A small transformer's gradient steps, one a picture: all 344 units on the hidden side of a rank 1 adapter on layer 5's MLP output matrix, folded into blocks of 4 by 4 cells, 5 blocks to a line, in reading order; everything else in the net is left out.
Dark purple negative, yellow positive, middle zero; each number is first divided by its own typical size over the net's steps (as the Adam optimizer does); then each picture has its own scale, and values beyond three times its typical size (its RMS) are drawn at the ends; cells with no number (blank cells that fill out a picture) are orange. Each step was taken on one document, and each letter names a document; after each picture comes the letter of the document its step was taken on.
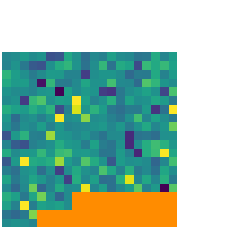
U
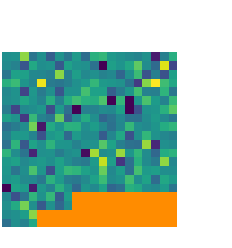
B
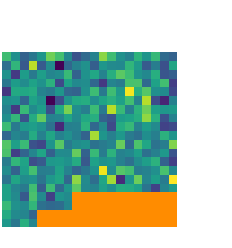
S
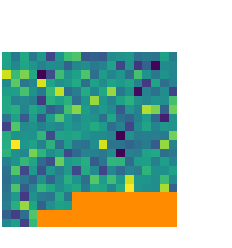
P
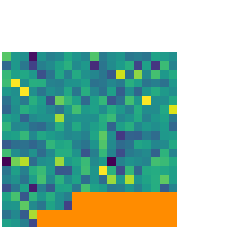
B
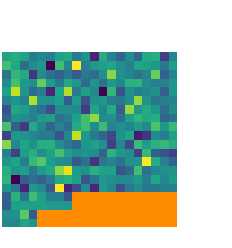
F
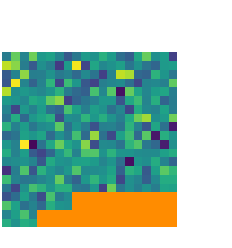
S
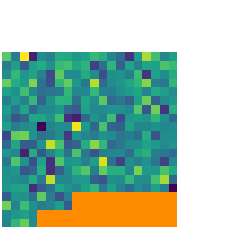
P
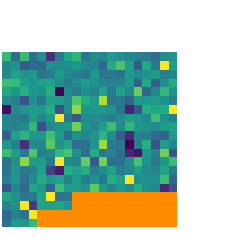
U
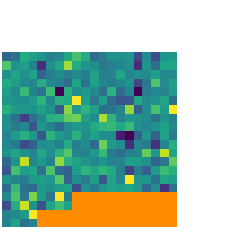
U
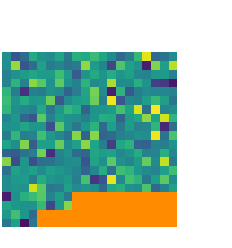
S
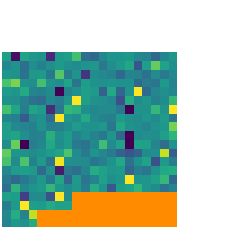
U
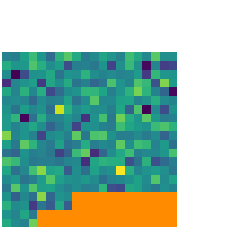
S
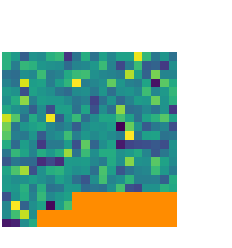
P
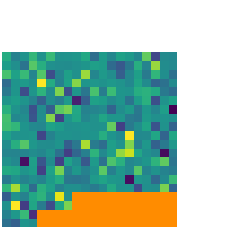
B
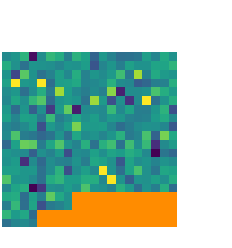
B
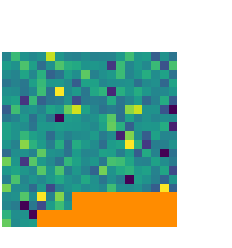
U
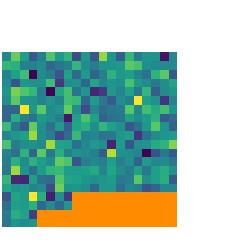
F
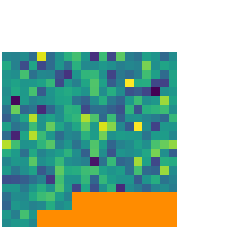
F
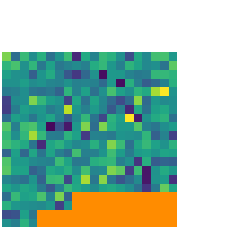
F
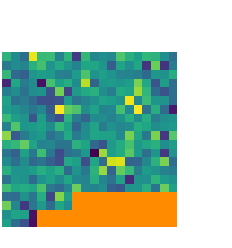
B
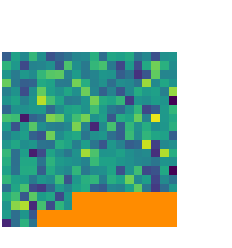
P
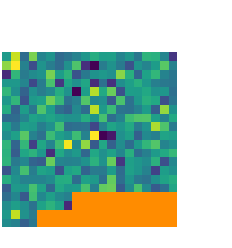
S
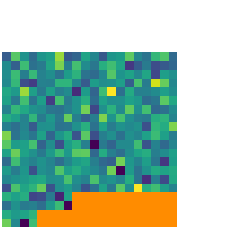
S
